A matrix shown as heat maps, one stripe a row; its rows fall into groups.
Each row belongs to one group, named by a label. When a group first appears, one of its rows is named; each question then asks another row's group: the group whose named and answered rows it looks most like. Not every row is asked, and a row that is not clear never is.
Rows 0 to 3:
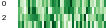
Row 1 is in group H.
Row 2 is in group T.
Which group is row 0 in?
H
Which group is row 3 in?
T
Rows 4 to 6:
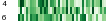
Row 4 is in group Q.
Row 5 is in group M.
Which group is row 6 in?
T
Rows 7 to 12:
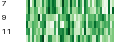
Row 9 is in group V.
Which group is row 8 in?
M
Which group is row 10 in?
V
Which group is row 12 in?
H
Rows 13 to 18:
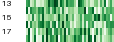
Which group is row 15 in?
V
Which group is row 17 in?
M
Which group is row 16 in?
T
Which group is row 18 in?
M
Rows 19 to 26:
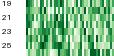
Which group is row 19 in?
Q
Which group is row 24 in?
T
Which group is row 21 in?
Q
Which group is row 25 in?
T
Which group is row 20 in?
V
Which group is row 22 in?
Q
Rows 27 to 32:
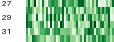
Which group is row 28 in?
Q
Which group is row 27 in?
M
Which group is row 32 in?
V
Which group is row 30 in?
Q
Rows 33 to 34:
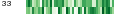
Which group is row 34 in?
V
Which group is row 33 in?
Q
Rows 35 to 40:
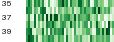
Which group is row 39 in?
Q
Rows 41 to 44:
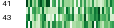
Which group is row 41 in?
T
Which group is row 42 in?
V
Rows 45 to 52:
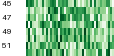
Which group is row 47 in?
M
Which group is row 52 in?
Q
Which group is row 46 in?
M
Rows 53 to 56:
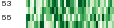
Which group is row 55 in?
Q
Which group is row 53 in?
M
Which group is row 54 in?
M
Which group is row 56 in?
H
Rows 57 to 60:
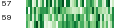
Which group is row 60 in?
H
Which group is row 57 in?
Q
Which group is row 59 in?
H
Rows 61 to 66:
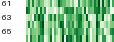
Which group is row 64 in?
H
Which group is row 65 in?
H
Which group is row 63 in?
H
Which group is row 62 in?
V
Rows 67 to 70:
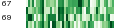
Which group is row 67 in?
H
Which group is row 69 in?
Q
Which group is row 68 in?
H
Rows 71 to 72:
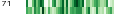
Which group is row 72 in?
H
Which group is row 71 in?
H
